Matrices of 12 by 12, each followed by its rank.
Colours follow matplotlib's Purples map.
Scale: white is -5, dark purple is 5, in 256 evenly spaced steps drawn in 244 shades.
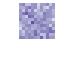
full rank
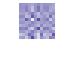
two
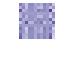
two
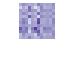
two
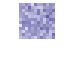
full rank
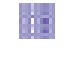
one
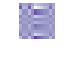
one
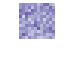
full rank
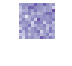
full rank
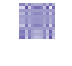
one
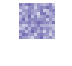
full rank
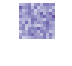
full rank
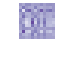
two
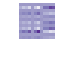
one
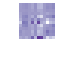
two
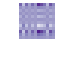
one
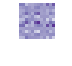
two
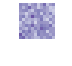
full rank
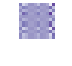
one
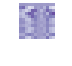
two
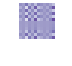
one
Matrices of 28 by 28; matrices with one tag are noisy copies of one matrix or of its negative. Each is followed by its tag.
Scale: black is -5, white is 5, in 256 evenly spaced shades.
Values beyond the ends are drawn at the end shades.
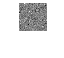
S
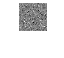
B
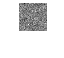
S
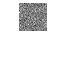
S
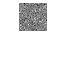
S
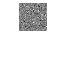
B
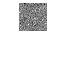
S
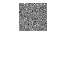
S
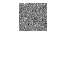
S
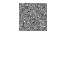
B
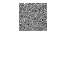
S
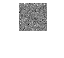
S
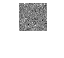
S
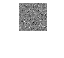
B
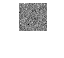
S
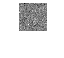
S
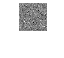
B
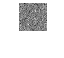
S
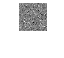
B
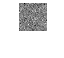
S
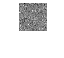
S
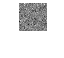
S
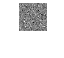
B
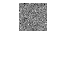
S
